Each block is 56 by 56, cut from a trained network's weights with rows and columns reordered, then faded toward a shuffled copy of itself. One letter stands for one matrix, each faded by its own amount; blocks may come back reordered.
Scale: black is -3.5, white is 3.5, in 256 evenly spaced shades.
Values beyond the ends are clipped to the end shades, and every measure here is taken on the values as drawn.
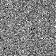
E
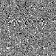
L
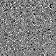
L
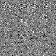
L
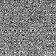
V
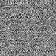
V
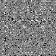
L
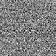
V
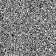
E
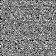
V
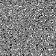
L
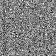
E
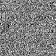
V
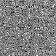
L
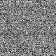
V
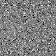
L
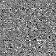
L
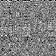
V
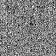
E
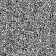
E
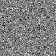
L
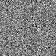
E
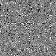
L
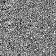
E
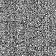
E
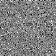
L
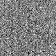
E
